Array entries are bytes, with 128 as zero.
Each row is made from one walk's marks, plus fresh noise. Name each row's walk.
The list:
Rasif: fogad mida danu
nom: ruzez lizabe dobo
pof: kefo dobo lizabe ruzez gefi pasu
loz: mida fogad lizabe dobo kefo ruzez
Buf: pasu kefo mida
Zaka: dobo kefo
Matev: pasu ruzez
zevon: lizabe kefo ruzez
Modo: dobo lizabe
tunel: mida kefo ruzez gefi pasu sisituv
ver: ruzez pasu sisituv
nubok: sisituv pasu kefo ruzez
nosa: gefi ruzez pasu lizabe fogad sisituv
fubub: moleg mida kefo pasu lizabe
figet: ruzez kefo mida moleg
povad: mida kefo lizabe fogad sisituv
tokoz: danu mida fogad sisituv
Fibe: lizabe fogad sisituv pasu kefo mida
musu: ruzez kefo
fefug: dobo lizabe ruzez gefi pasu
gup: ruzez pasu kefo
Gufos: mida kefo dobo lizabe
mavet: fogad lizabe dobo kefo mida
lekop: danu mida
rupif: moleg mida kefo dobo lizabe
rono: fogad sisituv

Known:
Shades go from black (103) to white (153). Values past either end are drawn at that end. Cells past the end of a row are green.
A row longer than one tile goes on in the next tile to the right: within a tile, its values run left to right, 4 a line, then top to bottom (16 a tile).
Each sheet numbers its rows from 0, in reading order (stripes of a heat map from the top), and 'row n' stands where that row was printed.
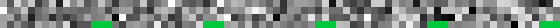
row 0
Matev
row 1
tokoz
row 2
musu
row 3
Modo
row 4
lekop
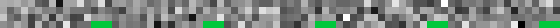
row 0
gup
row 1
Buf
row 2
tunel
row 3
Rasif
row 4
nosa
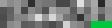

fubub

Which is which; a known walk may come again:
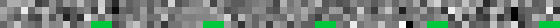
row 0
nubok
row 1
povad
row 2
loz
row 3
nosa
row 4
ver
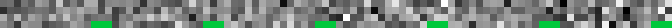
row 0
mavet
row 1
fubub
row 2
pof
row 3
Rasif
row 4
fefug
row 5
rono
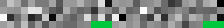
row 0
musu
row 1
zevon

